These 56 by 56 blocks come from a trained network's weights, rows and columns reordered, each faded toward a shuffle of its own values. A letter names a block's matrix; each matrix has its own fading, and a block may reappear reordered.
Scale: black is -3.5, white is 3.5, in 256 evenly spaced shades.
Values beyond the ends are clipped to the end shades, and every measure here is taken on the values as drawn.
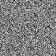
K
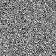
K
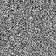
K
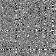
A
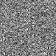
K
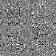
A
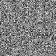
K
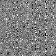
A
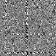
A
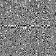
A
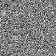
K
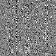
A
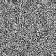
K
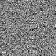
K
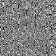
A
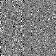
A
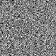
K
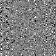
A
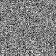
K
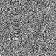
K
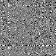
A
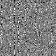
A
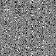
A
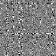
A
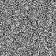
K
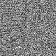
K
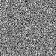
K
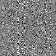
A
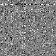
A
